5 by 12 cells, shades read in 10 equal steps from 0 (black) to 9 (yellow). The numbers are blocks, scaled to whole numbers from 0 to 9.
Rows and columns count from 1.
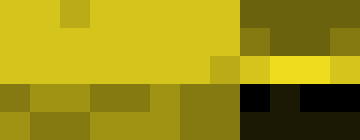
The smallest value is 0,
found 3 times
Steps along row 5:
down same up same same down same down same same same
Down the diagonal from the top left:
8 8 8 5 6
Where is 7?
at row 1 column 3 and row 3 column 8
